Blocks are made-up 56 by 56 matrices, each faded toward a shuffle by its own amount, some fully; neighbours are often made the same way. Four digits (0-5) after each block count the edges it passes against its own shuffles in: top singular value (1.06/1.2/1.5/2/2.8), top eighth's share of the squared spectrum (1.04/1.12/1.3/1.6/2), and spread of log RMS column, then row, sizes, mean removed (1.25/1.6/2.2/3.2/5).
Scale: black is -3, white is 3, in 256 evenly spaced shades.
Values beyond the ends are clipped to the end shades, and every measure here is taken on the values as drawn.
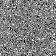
0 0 0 0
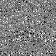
1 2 0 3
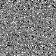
1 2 0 2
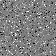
0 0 0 0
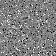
0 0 0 0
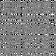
4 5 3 3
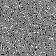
0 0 0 0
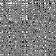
4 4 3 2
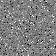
0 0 0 0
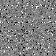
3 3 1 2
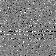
2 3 0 2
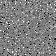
0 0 0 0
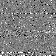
2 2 0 3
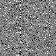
3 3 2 0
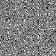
3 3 2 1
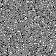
1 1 0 0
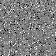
2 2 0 1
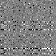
4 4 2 3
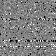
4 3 1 2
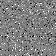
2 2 0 1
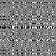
5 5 3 4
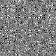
3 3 1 2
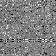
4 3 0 2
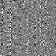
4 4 2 2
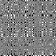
4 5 3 3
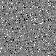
2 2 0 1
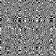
4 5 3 3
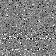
2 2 0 2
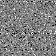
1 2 0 2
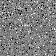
0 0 0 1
